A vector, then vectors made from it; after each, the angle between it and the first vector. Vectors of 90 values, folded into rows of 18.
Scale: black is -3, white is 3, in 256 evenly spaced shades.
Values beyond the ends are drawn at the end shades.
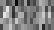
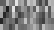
nearly opposite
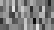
orthogonal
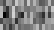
nearly opposite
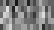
nearly parallel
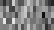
orthogonal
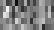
nearly parallel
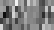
nearly opposite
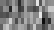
orthogonal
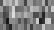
partly opposed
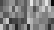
orthogonal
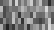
partly opposed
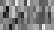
nearly opposite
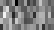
nearly parallel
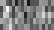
nearly parallel
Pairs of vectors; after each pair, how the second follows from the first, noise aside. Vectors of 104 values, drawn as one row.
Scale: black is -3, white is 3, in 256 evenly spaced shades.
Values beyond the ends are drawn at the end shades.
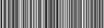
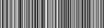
negated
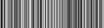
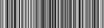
wrapped around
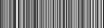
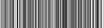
sign-scrambled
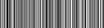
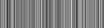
shrunk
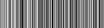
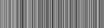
shrunk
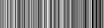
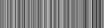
shrunk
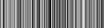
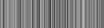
shrunk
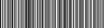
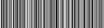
negated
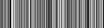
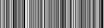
wrapped around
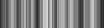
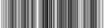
negated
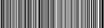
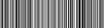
wrapped around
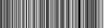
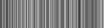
shrunk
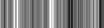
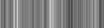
shrunk
